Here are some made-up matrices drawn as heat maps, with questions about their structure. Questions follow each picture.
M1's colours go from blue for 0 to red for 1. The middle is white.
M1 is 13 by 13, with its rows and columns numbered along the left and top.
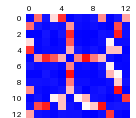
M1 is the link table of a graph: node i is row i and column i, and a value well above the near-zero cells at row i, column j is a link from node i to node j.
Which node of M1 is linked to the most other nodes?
node 5
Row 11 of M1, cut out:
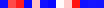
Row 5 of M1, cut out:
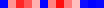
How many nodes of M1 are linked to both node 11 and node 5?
6
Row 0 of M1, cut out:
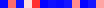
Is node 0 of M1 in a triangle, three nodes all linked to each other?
no
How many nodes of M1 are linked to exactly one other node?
0
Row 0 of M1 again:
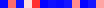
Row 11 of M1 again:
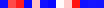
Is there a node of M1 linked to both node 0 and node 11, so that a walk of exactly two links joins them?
yes
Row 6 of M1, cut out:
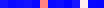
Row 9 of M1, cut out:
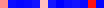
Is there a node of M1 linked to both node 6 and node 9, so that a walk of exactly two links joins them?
yes
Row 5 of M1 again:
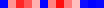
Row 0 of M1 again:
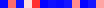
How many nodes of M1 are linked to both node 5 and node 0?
4
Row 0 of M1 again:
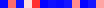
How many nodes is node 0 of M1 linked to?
5
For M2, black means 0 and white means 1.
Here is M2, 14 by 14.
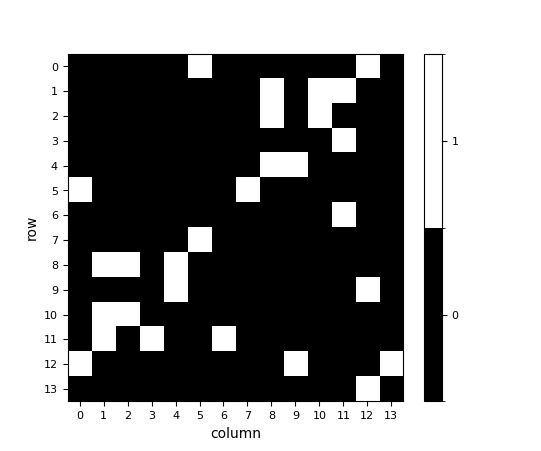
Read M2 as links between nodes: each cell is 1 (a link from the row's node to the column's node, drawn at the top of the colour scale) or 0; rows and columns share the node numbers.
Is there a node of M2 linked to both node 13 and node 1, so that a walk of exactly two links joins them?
no
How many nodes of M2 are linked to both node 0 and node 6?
0
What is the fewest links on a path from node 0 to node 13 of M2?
2
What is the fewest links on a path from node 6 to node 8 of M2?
3
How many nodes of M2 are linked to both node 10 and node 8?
2
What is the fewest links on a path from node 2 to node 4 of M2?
2
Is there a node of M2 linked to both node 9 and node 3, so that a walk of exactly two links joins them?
no
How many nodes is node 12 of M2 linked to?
3
